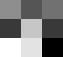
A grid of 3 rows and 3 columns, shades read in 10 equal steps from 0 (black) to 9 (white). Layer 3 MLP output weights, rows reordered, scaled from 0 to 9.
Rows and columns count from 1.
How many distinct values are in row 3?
3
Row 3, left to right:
9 8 0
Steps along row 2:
up down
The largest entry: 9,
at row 3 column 1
